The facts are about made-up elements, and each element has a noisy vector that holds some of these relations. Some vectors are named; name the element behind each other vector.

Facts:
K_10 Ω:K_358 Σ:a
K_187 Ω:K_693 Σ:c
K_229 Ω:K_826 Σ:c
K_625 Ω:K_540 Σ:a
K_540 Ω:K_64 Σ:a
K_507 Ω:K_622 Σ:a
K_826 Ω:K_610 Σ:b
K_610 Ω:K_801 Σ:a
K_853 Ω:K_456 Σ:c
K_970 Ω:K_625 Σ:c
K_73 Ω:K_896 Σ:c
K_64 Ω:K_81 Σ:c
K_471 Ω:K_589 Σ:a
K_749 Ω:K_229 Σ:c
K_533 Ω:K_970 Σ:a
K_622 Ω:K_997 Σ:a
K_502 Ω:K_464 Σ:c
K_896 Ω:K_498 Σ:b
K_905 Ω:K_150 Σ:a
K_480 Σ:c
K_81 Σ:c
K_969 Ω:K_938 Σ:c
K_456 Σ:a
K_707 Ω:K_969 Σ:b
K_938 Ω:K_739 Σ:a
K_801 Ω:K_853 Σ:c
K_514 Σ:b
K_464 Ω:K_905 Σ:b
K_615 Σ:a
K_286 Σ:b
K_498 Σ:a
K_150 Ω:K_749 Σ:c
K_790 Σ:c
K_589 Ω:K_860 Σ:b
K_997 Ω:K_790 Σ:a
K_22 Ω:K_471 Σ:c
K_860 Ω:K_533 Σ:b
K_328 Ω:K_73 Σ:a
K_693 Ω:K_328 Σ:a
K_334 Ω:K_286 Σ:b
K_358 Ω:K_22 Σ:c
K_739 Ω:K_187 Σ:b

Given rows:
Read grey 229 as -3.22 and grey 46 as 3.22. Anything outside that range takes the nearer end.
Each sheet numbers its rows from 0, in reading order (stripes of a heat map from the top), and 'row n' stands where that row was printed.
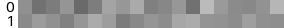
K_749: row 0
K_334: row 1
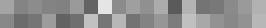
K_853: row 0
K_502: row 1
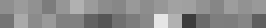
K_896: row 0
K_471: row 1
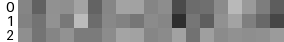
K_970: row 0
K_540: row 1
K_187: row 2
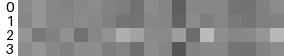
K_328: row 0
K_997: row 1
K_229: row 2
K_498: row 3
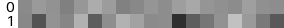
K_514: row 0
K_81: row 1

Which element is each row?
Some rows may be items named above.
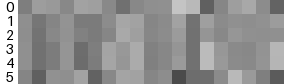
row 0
K_860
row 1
K_187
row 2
K_790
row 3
K_749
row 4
K_749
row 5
K_970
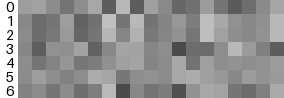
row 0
K_456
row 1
K_502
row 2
K_150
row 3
K_970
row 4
K_969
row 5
K_707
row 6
K_905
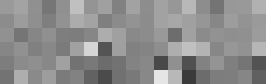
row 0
K_826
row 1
K_739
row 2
K_73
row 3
K_464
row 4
K_533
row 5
K_10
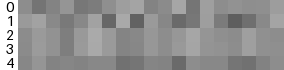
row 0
K_969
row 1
K_610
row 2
K_286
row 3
K_286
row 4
K_938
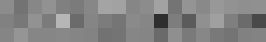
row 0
K_480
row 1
K_625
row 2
K_507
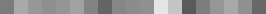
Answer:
K_589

